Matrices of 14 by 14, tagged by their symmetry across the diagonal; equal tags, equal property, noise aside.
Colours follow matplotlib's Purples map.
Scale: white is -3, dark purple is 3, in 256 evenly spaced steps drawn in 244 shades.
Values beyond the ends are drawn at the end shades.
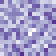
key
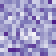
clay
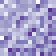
key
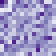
key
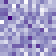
clay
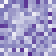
key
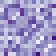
key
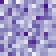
clay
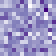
clay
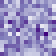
clay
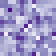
key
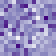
key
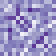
key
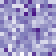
clay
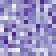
clay
